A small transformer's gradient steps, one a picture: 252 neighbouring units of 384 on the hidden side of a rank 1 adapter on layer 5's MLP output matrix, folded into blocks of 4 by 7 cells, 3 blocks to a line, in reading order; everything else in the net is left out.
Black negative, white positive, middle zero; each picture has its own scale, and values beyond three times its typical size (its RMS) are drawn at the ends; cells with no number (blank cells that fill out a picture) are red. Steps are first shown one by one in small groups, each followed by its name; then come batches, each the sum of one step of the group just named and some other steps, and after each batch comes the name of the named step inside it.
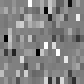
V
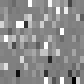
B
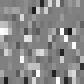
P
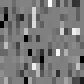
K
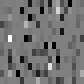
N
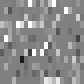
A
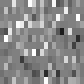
A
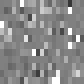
N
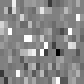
P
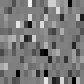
B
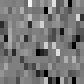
V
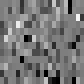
B
